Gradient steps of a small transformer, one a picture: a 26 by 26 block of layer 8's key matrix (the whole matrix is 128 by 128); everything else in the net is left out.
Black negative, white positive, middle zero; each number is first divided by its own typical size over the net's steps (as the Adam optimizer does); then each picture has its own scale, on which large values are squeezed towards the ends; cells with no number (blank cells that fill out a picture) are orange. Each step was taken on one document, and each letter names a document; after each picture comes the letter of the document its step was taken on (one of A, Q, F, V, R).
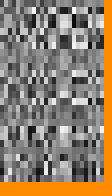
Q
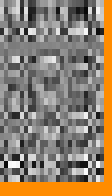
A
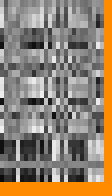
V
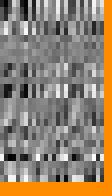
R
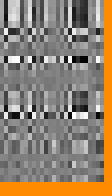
A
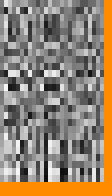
Q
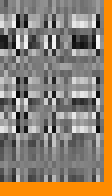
V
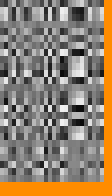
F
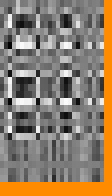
V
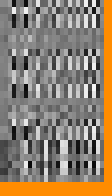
Q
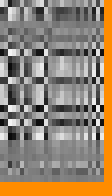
F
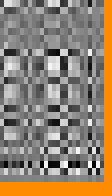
A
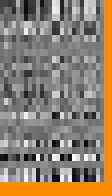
R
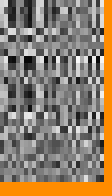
A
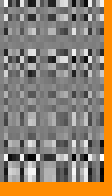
R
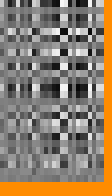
F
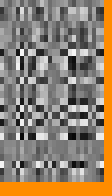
F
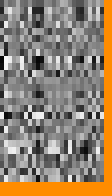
A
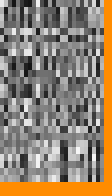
A
